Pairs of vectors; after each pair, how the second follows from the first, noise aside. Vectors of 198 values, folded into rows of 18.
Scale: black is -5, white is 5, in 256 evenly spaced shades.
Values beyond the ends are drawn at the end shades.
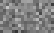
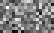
scaled up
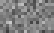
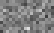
wrapped around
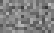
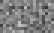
copied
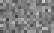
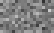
sign-scrambled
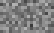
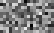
scaled up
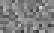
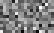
scaled up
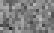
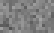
shrunk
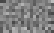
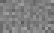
shrunk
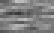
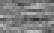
reversed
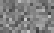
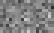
sign-scrambled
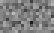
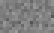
shrunk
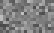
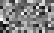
scaled up
